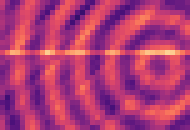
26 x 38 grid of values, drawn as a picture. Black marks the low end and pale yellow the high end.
Rings: centred on the middle right. Odd lines: row 11. Slope: none. Average level on the scale: 50%.
